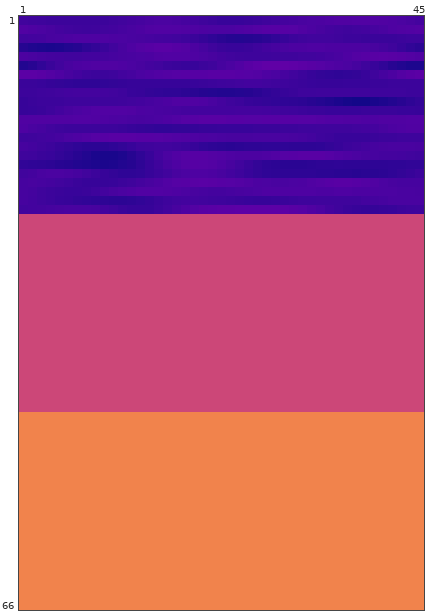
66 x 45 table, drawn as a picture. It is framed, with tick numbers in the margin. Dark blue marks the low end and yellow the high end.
It is made of 3 by 1 panels. Panel 1,1: very low, streaked across, faint in contrast. Panel 2,1: middling, flat. Panel 3,1: high, flat.
